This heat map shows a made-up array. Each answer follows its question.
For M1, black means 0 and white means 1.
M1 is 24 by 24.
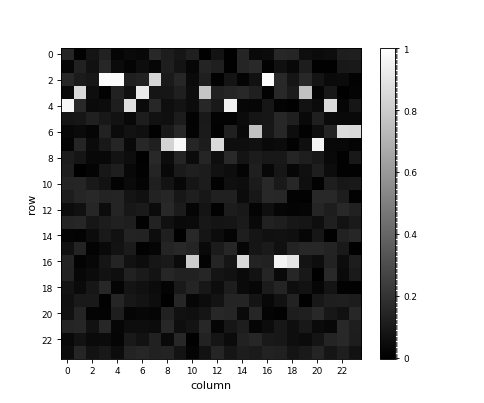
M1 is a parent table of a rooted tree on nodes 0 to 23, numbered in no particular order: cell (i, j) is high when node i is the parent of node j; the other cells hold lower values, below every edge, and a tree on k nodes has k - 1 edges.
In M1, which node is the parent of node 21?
4
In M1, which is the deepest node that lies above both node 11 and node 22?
3
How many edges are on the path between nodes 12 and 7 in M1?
1
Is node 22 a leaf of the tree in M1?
yes
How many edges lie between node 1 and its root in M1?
2
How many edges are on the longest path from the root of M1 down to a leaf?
3
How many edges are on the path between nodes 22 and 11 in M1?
3
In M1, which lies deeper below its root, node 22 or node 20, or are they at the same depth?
node 22
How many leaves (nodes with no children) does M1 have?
18
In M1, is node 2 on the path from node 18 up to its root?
yes
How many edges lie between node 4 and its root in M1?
1
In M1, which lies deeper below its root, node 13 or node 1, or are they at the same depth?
the same depth
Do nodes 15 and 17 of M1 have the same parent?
no
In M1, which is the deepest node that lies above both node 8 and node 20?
7
